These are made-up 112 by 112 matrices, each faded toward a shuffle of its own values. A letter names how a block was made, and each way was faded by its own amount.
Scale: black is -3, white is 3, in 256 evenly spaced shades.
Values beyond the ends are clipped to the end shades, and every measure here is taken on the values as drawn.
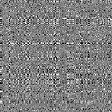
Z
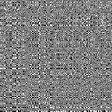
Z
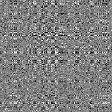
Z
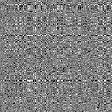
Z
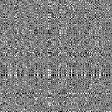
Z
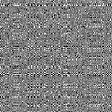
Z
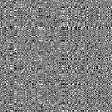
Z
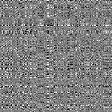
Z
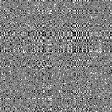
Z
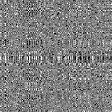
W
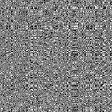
W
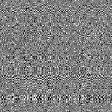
Z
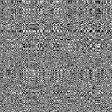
Z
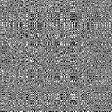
Z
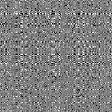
Z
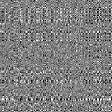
Z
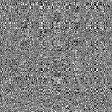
W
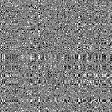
W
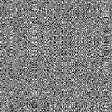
W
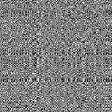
W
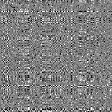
Z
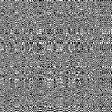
Z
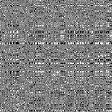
Z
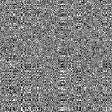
W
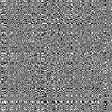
Z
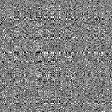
W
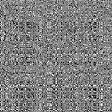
W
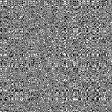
W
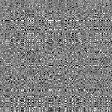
Z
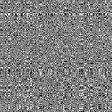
W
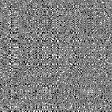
W
